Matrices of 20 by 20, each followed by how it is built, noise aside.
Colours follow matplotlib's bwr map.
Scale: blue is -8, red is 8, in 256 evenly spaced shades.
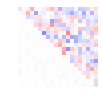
upper triangular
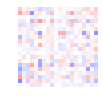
low rank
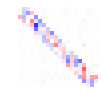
banded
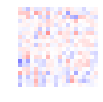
low rank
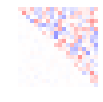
upper triangular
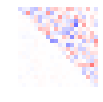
upper triangular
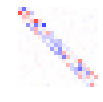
banded
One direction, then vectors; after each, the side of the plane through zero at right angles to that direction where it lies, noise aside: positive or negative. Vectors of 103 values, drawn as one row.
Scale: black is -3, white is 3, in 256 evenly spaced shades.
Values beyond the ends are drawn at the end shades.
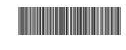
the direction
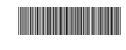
positive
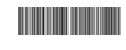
positive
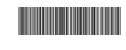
positive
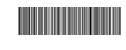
negative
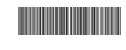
positive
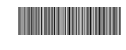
negative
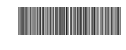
positive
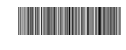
negative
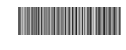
negative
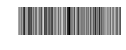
negative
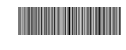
negative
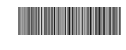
negative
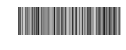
negative
